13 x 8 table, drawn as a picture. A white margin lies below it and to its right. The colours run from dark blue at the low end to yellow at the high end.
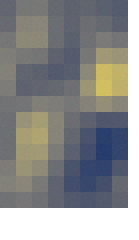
The ninth with the lowest average is the bottom right. The middle right is the roughest part. The top middle is the smoothest part. The halves do not mirror each other.
